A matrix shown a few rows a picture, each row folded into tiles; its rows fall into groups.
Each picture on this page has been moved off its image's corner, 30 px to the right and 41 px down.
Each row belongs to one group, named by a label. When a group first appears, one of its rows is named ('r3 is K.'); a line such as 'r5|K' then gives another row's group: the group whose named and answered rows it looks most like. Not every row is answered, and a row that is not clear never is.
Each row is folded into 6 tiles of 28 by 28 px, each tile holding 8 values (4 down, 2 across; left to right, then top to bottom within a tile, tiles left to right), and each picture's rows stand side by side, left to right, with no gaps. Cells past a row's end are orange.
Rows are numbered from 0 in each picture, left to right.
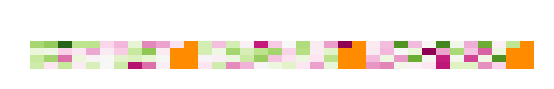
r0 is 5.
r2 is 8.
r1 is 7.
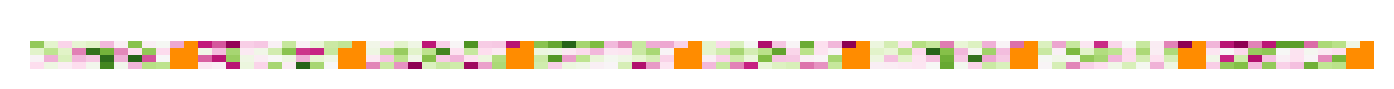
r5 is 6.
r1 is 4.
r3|5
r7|4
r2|7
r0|6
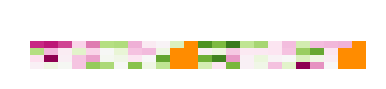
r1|5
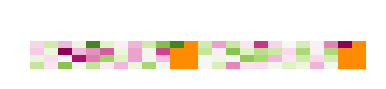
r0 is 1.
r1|7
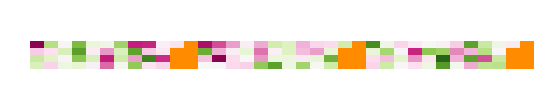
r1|4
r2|6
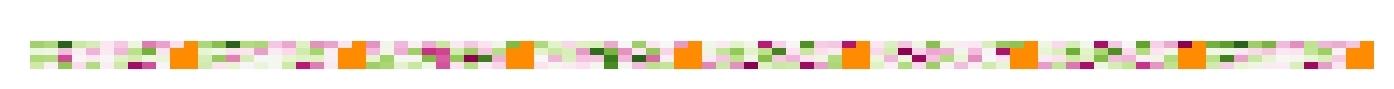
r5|1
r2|8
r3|6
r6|7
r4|7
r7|5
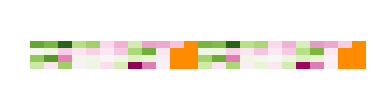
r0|5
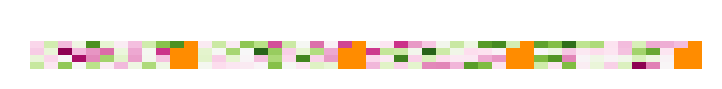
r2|4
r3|5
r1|6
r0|1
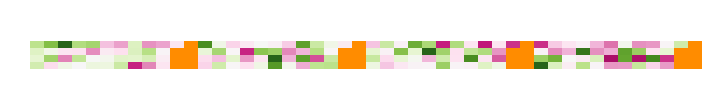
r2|6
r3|8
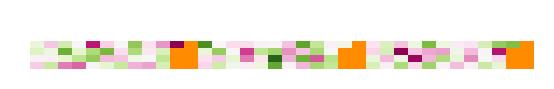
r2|1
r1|6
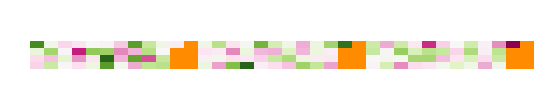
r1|1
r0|6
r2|7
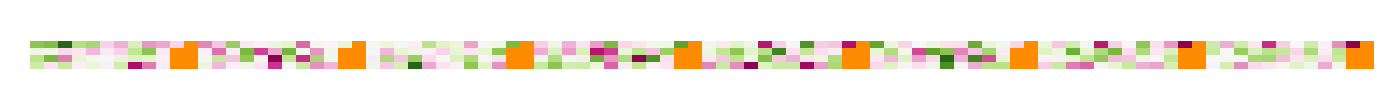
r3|8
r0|5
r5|6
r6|7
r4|7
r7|7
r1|8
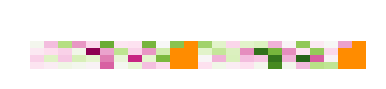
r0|8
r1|6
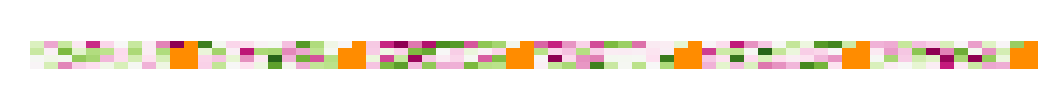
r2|4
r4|4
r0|7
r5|8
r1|6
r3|4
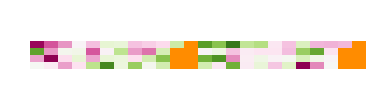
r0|4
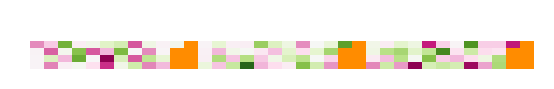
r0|8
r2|7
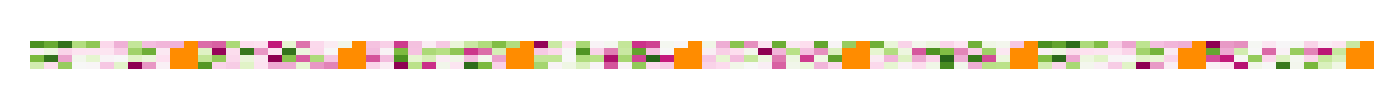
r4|8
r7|4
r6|5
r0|5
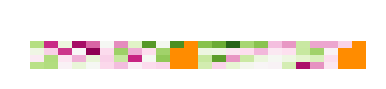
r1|5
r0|8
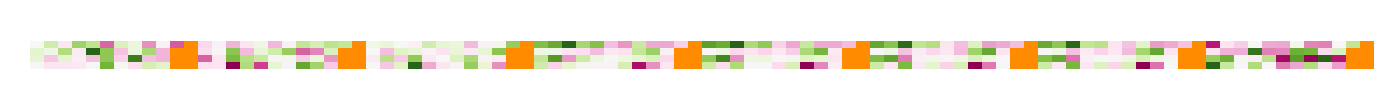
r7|8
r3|5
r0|6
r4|5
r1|4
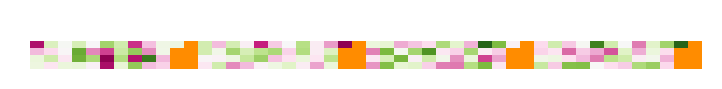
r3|1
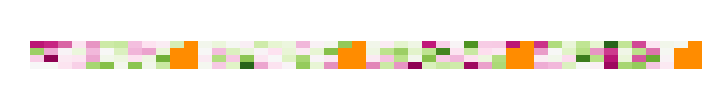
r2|7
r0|4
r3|8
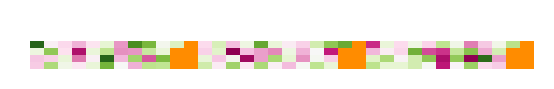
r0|6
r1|1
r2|8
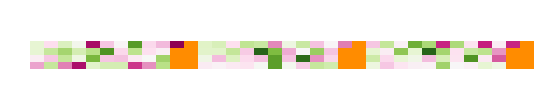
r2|6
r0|7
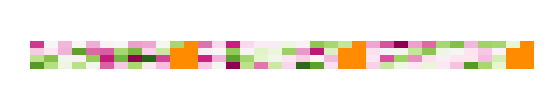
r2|4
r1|4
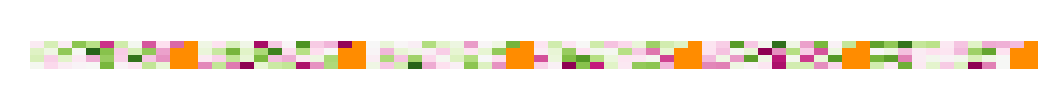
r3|4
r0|6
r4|8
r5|5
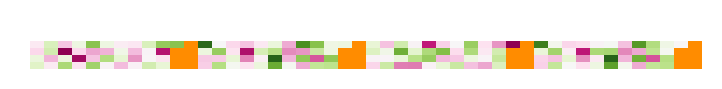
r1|6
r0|1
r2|7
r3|6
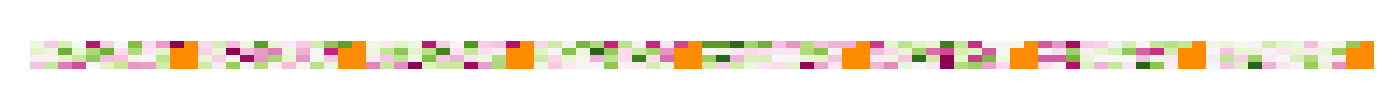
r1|1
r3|6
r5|8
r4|5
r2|7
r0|7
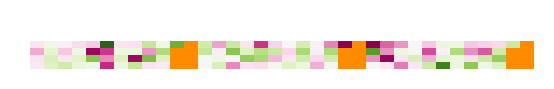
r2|4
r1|7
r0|8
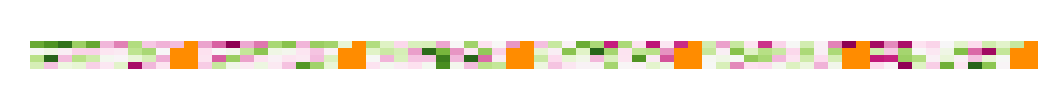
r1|4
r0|5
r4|7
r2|6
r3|6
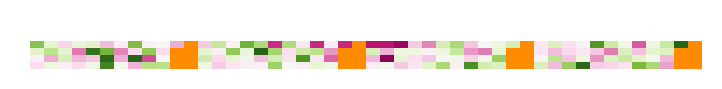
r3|1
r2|4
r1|6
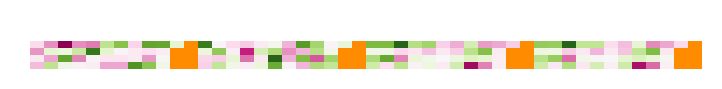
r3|5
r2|5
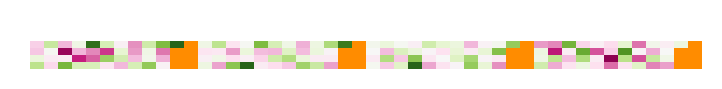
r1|1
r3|8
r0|1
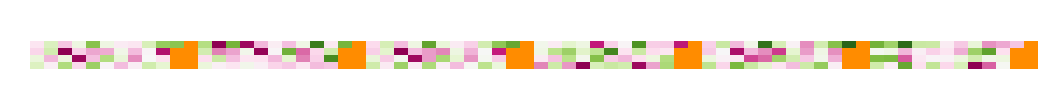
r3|7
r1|8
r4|1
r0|1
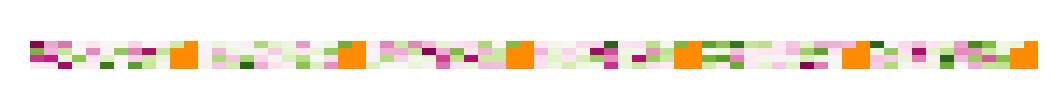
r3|8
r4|5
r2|8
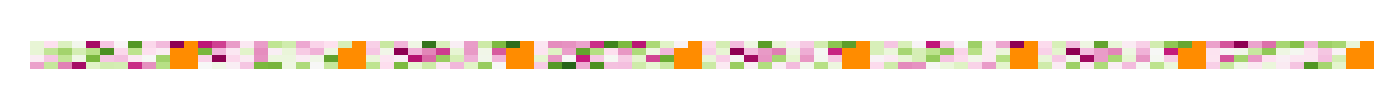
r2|1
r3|4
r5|7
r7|4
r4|1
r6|1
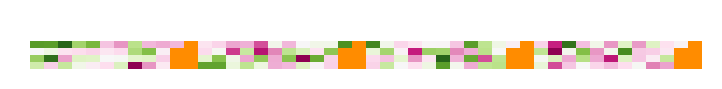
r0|5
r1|8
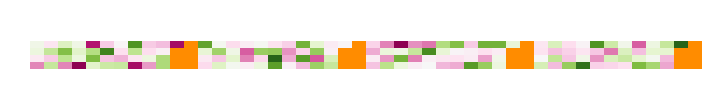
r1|6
